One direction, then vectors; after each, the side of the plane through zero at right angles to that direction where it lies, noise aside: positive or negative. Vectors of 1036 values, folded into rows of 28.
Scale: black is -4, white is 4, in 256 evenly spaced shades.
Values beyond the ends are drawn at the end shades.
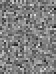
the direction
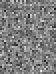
positive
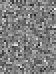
negative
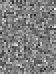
negative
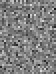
positive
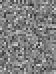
negative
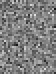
positive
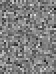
positive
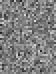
negative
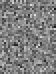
positive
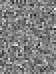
negative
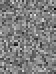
positive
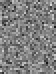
positive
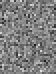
positive
